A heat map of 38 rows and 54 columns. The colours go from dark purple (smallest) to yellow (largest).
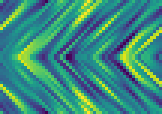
Slope: none. Histogram: bell-shaped. Calmest part: middle left. Mirror symmetry: top to bottom. Odd rows or columns: none.
